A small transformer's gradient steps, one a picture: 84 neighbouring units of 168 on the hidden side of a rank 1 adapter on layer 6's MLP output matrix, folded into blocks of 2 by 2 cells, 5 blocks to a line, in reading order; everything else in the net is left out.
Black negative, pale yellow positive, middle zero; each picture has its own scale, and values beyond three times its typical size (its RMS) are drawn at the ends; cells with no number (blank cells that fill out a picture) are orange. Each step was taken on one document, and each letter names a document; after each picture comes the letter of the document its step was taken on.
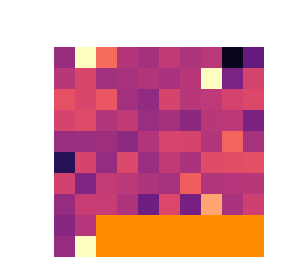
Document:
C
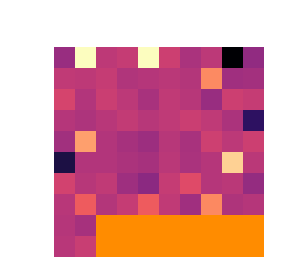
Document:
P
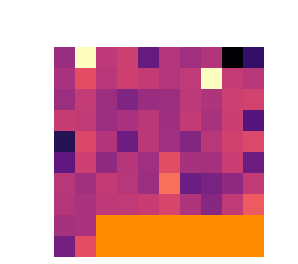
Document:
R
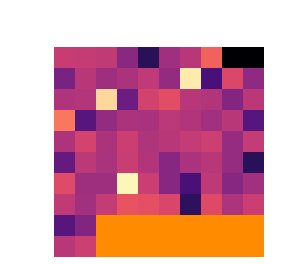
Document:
R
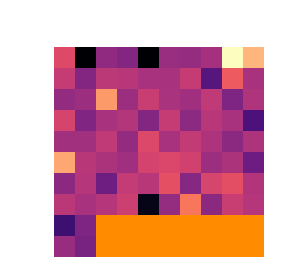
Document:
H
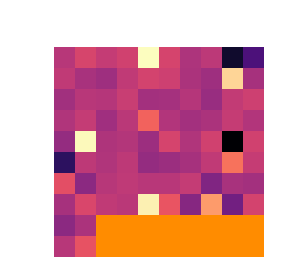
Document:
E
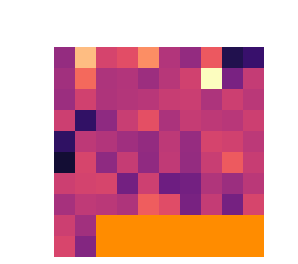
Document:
R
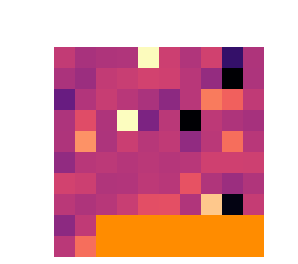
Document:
E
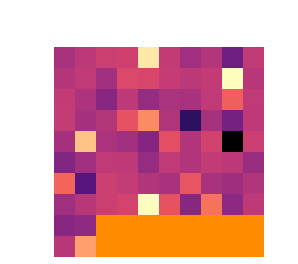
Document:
E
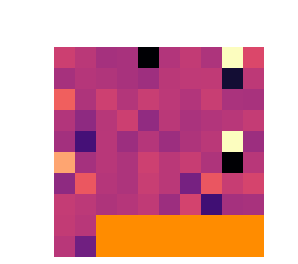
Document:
E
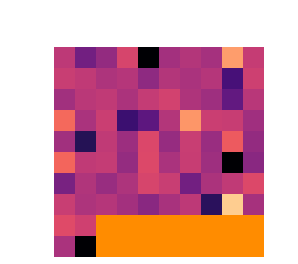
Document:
E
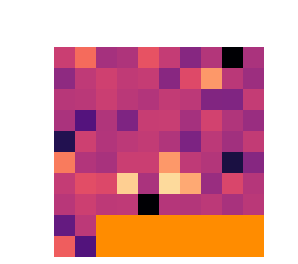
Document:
R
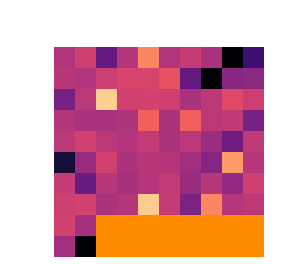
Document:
C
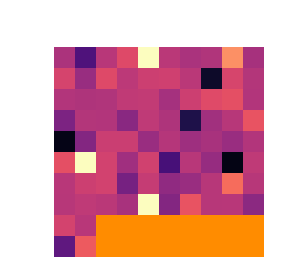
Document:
H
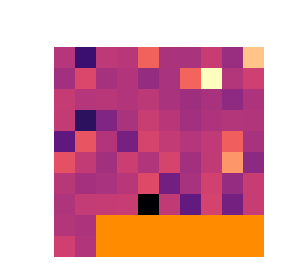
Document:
H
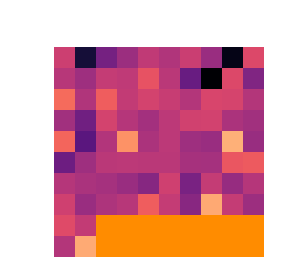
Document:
C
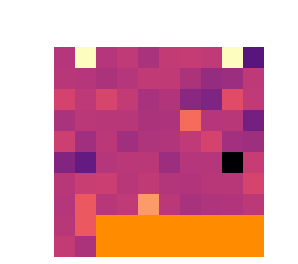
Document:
P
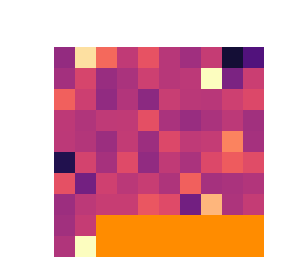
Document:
C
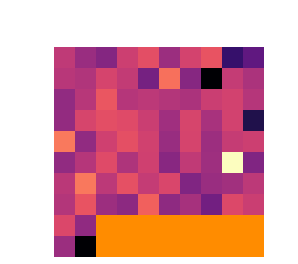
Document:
C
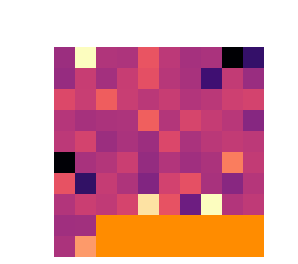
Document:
C
